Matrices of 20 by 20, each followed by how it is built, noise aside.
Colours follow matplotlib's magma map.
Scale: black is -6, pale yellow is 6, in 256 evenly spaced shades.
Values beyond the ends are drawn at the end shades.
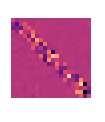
banded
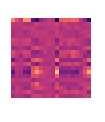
low rank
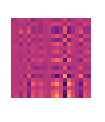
low rank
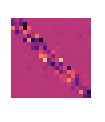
banded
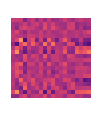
low rank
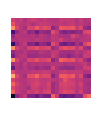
low rank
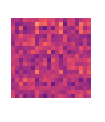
low rank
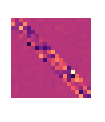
banded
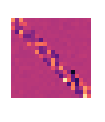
banded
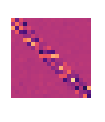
banded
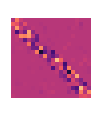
banded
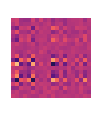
low rank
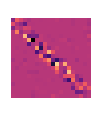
banded
